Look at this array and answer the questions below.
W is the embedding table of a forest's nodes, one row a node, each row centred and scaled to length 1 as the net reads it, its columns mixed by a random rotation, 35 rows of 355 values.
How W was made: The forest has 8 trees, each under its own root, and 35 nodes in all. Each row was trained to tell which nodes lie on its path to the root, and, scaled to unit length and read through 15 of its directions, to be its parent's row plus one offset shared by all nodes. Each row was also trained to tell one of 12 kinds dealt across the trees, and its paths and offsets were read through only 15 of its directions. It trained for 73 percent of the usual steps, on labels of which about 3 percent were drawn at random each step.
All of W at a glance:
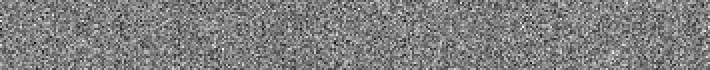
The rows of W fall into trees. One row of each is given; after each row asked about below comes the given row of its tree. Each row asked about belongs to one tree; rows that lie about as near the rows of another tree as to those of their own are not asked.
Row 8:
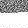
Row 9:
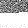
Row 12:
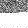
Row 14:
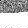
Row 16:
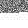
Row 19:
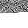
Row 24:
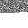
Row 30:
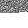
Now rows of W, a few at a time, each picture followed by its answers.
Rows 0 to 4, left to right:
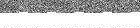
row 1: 14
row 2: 12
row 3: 12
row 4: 14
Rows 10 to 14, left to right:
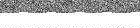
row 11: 14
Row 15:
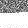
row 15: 24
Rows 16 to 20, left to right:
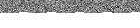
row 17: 12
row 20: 8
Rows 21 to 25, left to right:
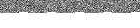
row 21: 24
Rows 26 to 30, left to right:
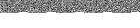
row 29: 16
